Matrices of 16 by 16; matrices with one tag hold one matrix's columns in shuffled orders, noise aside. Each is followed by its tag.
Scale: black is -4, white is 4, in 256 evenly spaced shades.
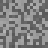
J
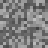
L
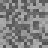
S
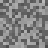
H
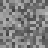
L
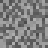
H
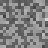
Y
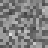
H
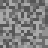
Y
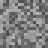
J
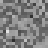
H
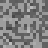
S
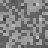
J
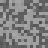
J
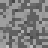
L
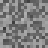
S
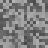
L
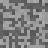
L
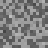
H
